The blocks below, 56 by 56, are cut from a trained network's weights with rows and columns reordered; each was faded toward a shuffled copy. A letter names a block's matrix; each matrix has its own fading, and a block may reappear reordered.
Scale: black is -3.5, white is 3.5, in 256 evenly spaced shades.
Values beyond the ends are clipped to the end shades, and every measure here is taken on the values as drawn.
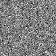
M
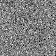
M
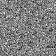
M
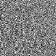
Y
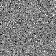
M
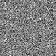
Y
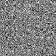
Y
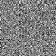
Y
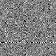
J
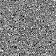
M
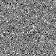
M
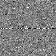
J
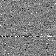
J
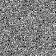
M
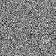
Y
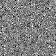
M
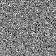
M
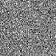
Y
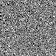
M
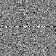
J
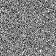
Y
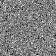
M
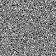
M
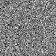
Y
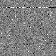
J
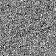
M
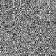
Y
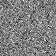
M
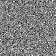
M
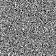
M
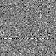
J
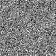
M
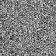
Y
